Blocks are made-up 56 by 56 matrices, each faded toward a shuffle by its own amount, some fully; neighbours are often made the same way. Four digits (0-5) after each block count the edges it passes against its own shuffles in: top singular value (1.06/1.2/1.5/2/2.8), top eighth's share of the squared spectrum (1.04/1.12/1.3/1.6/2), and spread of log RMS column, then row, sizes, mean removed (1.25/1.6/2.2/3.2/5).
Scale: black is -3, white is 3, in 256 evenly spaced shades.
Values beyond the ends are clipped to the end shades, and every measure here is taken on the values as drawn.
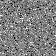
0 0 0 0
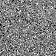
0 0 0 0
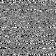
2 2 0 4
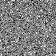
0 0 0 1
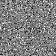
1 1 0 2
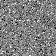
0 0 0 0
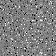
3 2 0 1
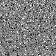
2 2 0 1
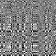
4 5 3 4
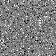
2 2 0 0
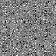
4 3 2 1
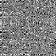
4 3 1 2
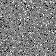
0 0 0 0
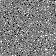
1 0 0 0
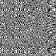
4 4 3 2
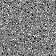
1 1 0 0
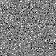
3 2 1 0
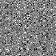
3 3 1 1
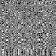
4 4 3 2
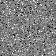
1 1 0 0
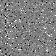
2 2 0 0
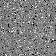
1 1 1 1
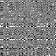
4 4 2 3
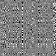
4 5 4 2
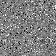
1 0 0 1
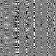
4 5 4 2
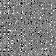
3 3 2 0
